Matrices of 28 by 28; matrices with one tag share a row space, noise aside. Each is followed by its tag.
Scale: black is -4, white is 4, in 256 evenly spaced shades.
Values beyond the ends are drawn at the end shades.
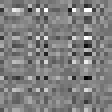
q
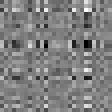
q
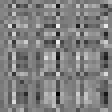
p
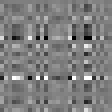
q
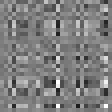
p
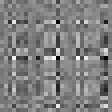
p
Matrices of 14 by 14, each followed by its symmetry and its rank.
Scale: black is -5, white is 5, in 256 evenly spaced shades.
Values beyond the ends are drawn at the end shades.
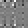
neither, rank two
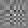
symmetric, rank two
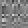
neither, rank two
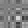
symmetric, rank one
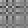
symmetric, rank one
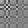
symmetric, rank one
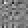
neither, rank three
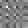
symmetric, rank two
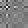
symmetric, rank two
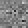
neither, rank three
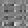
neither, rank two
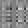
neither, rank two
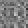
neither, rank three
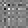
symmetric, rank two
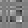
symmetric, rank one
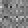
neither, rank three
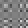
symmetric, rank one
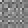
symmetric, rank two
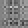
neither, rank two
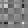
symmetric, rank one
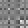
symmetric, rank two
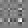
symmetric, rank one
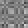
symmetric, rank two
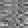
neither, rank three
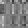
neither, rank two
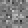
neither, rank three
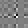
symmetric, rank one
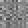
neither, rank three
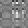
neither, rank two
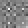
symmetric, rank two
